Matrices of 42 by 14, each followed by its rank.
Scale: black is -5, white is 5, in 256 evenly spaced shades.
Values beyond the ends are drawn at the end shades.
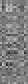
three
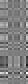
one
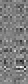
three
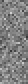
full rank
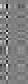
one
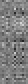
three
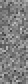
full rank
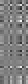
one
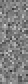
full rank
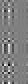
one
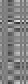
one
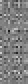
three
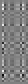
one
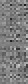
three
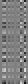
one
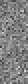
full rank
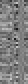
three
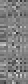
three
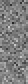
full rank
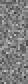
full rank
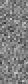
full rank
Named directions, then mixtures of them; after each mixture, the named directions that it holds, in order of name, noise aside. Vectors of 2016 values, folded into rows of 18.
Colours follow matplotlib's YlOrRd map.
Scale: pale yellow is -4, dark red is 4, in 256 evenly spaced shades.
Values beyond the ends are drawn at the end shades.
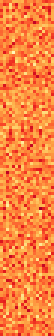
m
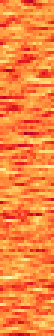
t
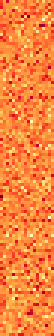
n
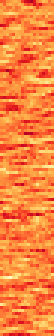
t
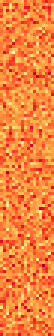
m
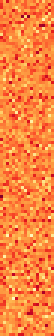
n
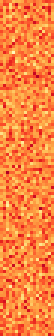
m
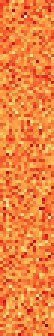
m, n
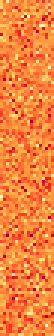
n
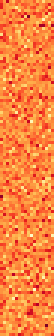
n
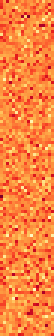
n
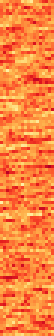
m, t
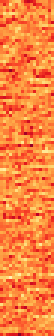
m, t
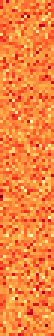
n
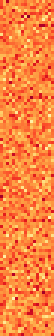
n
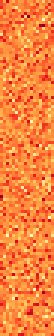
n
